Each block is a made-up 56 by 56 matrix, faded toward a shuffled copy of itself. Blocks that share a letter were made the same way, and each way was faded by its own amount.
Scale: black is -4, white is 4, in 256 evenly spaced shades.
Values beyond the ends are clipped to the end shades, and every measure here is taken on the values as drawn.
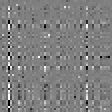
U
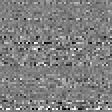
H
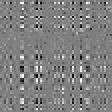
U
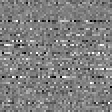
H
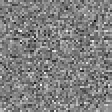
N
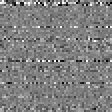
H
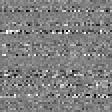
H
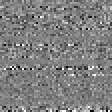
H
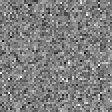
N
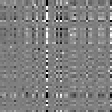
U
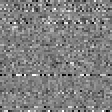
H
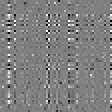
U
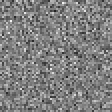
N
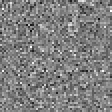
N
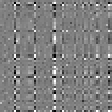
U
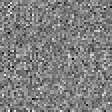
N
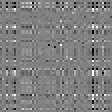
U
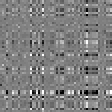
U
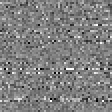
H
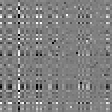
U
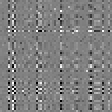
U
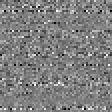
H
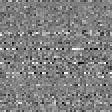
H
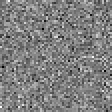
N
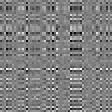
U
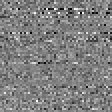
H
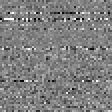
H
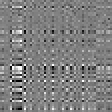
U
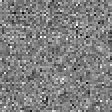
N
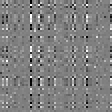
U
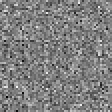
N
